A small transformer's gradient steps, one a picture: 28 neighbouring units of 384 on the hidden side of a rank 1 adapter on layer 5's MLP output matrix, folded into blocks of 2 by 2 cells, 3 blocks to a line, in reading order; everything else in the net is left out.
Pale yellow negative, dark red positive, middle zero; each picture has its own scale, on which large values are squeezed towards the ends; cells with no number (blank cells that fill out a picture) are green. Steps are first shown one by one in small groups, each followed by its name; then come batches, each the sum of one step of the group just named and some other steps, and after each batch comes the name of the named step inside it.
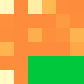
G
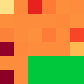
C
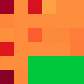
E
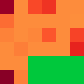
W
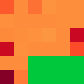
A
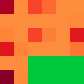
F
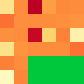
E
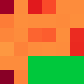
W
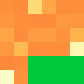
G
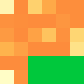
G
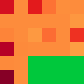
C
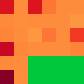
C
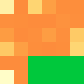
G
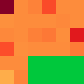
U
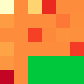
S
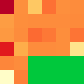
U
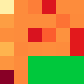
S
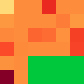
S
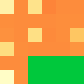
U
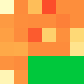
S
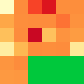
S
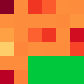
U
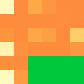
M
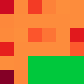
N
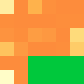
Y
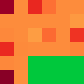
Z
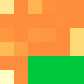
Y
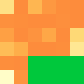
M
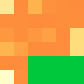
Y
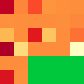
N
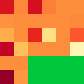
N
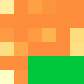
M
